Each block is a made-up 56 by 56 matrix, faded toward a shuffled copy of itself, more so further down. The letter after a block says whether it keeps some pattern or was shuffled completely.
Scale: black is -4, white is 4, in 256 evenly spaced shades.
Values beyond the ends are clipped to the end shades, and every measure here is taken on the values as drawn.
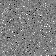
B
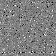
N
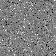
B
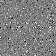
N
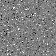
B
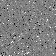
B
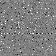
N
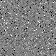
B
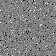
B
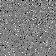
N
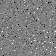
B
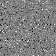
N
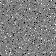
B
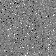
B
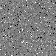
B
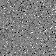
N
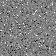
B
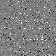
N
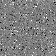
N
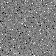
B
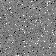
B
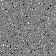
B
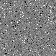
B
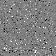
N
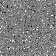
B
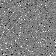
B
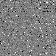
N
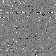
N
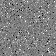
B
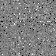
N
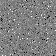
B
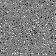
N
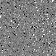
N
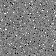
B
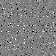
N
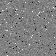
B
